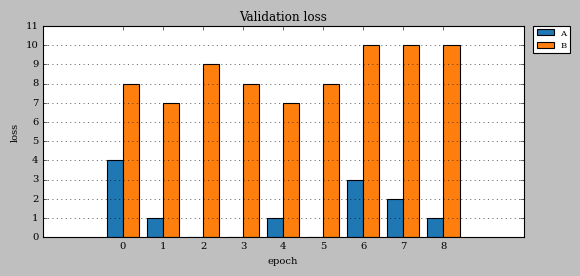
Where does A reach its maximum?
0
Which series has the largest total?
B
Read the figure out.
Title: Validation loss
x-axis: epoch, ticks 0 1 2 3 4 5 6 7 8
y-axis: loss, ticks 0 1 2 3 4 5 6 7 8 9 10 11
Legend: A, B
Values:
A: 4 1 0 0 1 0 3 2 1
B: 8 7 9 8 7 8 10 10 10
